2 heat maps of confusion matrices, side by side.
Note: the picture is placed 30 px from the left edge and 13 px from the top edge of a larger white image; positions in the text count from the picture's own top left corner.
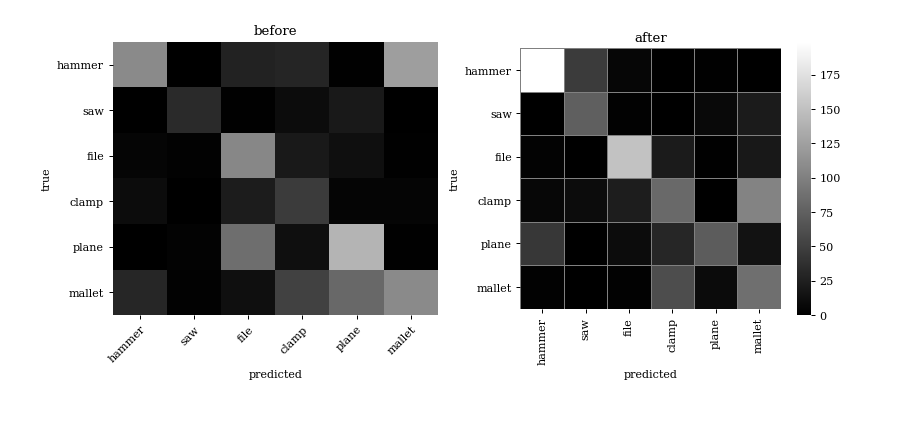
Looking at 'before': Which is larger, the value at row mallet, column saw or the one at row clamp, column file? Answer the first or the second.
the second
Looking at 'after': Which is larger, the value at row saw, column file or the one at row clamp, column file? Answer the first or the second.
the second
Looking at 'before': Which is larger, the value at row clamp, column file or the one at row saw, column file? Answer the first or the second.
the first
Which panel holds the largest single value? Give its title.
after
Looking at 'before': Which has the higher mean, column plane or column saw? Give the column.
plane
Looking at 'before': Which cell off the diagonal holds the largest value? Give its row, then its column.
hammer, mallet
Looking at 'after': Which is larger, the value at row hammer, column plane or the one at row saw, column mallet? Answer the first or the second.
the second
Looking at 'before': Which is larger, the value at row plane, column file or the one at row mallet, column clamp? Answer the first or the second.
the first
